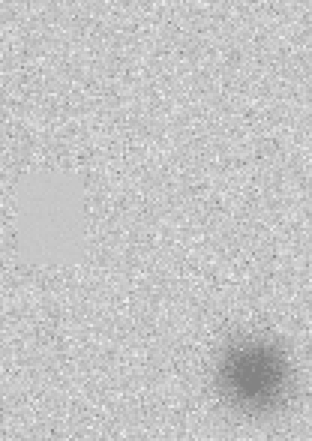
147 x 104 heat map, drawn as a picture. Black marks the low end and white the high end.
One dip sinks in the bottom right. The middle left is the smoothest part. An odd patch, calmer than its surroundings, sits in the middle left. Neither half mirrors the other.
